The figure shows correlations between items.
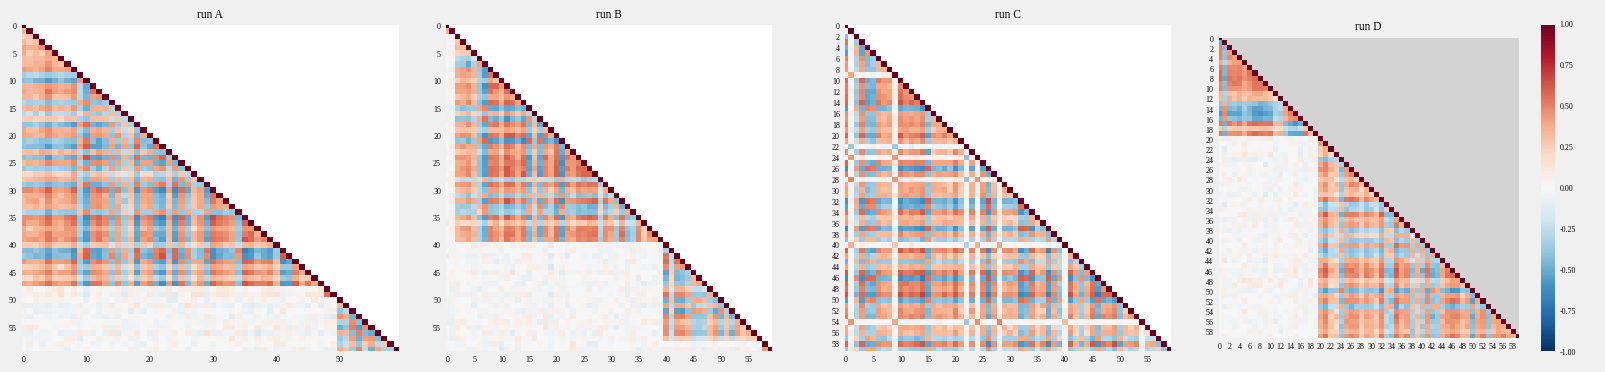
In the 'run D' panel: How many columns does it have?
60
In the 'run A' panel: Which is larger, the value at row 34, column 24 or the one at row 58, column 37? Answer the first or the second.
the first
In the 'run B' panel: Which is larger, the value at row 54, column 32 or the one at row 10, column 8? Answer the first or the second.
the second
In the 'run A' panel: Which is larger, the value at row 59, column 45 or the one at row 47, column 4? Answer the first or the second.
the second
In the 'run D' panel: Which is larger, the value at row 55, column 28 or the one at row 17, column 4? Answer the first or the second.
the second
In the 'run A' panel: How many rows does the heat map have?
60
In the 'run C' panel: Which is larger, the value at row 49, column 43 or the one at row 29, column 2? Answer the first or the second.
the second
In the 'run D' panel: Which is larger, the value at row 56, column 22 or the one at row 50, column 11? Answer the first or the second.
the first
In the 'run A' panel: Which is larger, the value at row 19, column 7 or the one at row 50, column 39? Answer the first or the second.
the first
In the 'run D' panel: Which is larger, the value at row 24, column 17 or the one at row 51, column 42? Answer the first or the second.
the first
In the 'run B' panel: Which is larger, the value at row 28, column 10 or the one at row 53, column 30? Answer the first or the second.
the second
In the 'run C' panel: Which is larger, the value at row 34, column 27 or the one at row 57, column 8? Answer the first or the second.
the first
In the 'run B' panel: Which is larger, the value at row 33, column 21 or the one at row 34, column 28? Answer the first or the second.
the first
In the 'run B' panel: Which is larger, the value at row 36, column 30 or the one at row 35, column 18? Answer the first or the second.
the second
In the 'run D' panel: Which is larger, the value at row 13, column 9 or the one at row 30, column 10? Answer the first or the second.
the second
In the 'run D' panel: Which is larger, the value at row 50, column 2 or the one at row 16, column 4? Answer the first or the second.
the first
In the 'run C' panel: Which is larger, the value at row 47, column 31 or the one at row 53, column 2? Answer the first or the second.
the first
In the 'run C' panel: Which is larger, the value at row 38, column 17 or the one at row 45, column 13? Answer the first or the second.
the second
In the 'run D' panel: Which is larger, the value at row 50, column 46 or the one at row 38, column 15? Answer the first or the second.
the second
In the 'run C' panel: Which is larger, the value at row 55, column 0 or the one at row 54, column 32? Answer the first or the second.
the first
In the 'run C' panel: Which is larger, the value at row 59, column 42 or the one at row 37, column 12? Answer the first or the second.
the first
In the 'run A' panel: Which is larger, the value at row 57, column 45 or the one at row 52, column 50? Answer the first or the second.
the first
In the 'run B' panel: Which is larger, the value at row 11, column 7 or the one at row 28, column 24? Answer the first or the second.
the second
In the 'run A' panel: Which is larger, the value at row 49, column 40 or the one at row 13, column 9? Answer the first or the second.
the first
